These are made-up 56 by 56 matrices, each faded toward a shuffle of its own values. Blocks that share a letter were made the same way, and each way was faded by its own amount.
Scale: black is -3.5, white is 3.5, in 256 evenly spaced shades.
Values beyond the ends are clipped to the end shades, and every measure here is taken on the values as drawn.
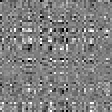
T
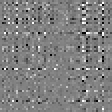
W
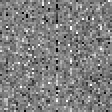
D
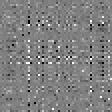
W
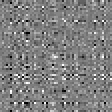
T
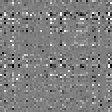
W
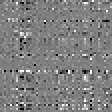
W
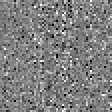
D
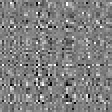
T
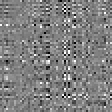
T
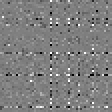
W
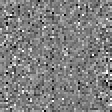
D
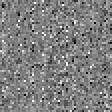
D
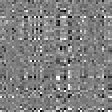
T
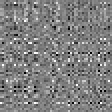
T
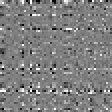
W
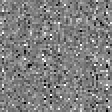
D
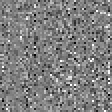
D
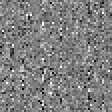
D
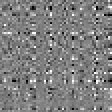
T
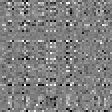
T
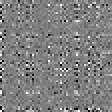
T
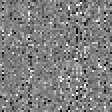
D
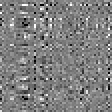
T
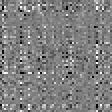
T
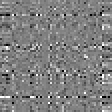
T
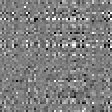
T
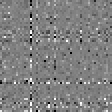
W
